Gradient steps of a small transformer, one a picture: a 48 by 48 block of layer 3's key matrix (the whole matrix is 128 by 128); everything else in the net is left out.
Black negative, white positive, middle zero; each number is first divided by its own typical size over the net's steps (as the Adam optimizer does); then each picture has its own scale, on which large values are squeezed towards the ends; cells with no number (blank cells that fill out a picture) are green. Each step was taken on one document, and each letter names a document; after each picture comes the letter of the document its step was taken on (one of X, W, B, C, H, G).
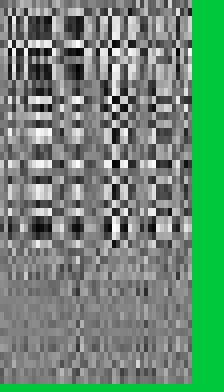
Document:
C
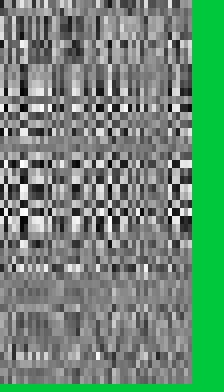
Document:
C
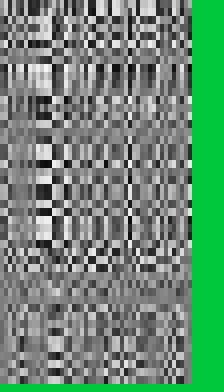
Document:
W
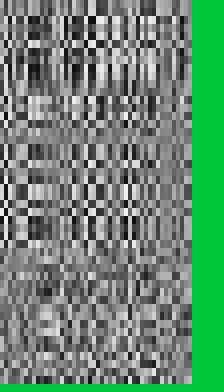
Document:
W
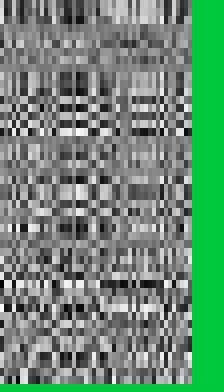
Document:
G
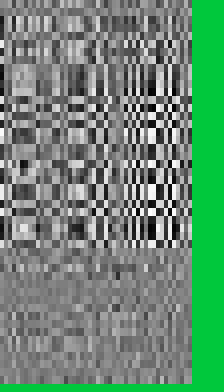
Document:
C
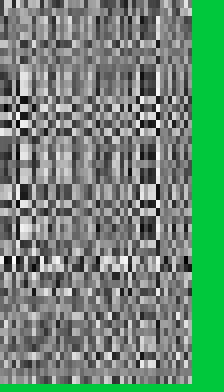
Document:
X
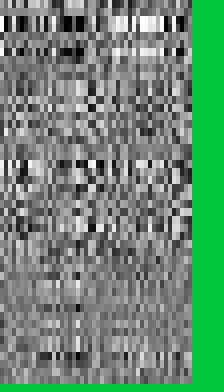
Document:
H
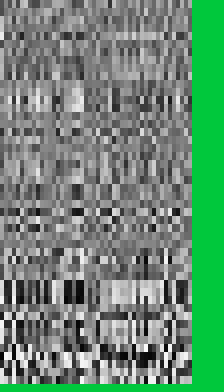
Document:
G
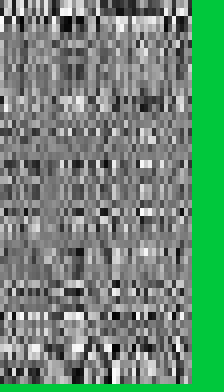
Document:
H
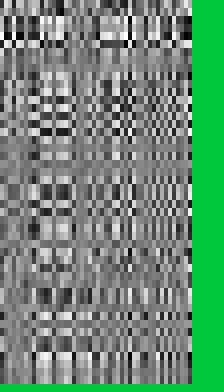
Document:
X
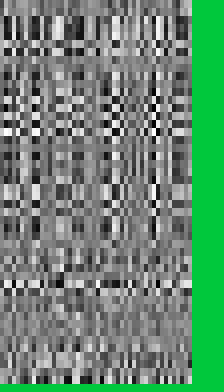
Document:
X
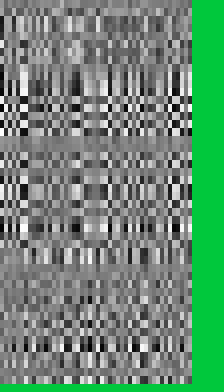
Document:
C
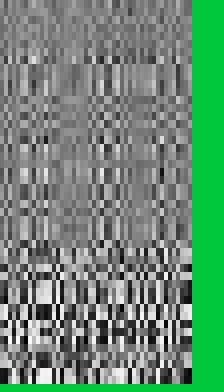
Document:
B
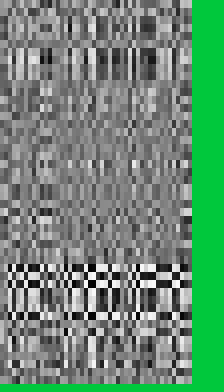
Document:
W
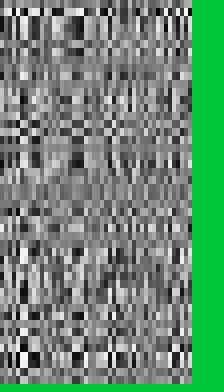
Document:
G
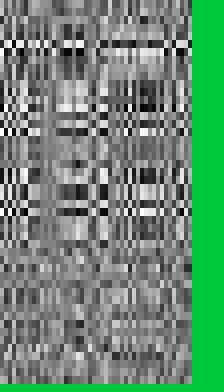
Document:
H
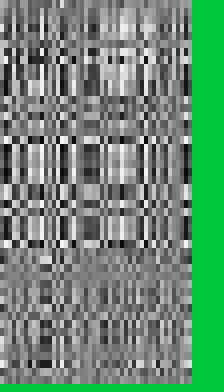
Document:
B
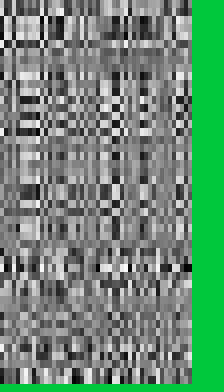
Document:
X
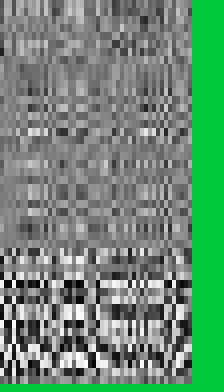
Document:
H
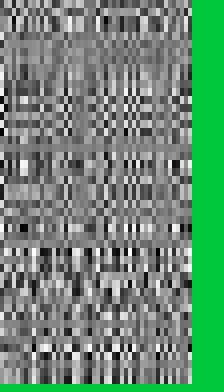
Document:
X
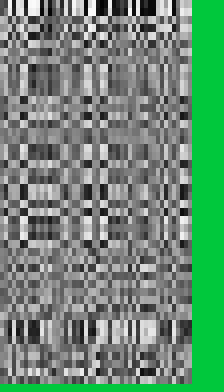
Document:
W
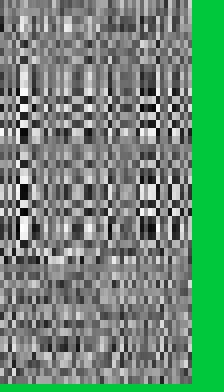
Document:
C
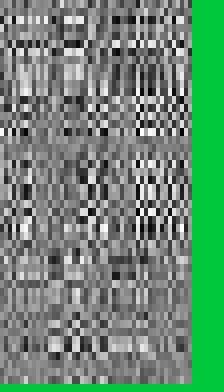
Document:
C
